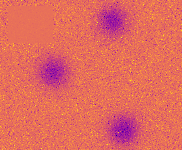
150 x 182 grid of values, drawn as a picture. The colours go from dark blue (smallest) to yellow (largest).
Odd rows or columns: none. Calmest part: top left. Odd patch: calmer, in the top left. Dips: three.
